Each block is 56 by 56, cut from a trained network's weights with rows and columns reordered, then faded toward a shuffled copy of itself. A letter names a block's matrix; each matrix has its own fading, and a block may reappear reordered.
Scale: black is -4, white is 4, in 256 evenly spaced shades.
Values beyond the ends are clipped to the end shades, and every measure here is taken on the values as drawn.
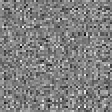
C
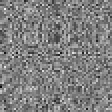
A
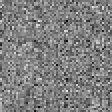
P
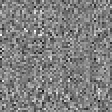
P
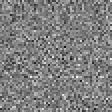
C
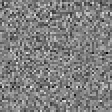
C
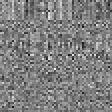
A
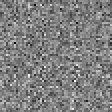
P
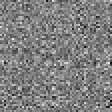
P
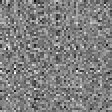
P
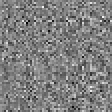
A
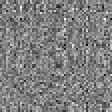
P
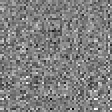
A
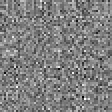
P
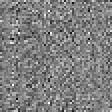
P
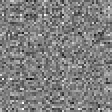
A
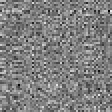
A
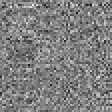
C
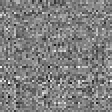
A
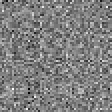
P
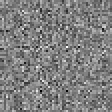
P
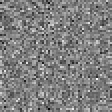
P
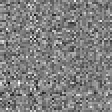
P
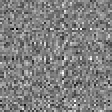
A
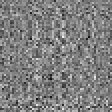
A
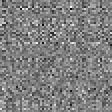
A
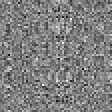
P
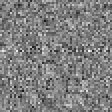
C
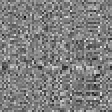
A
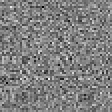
C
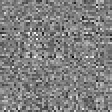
A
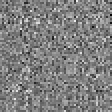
P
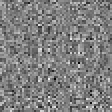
A
